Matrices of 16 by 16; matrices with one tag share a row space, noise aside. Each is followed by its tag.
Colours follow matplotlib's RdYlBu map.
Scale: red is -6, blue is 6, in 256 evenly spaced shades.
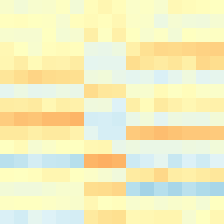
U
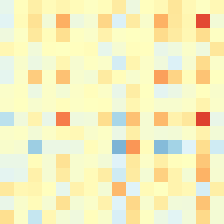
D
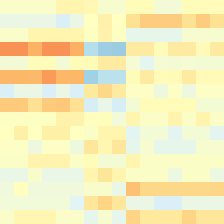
U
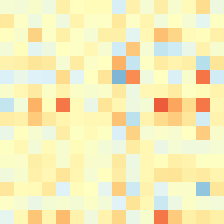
D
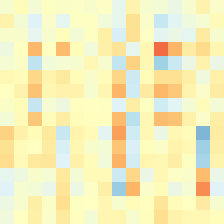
D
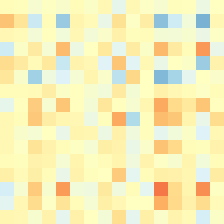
D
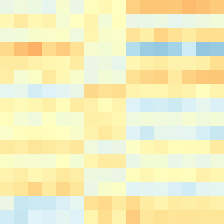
U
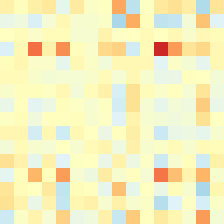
D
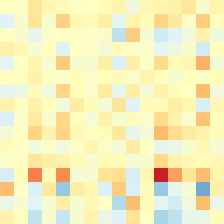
D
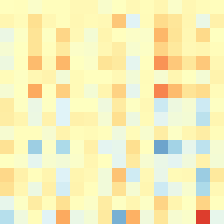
D
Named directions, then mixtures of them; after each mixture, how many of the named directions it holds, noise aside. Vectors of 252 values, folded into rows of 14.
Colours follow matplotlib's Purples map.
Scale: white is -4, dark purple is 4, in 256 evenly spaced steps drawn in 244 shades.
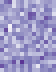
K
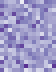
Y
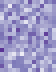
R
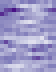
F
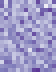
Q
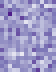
three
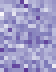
three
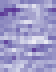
one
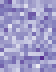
two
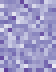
one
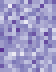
one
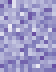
two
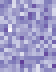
two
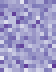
one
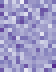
two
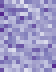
three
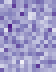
one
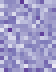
one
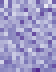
one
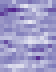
one
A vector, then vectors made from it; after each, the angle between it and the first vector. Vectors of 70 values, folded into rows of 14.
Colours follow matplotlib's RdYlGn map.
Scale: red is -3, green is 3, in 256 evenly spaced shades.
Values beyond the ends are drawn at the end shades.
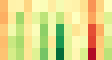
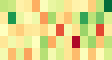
orthogonal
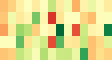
partly aligned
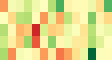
partly opposed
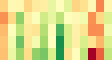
nearly parallel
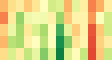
nearly parallel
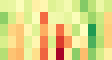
nearly opposite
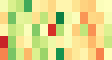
partly aligned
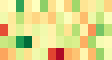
orthogonal
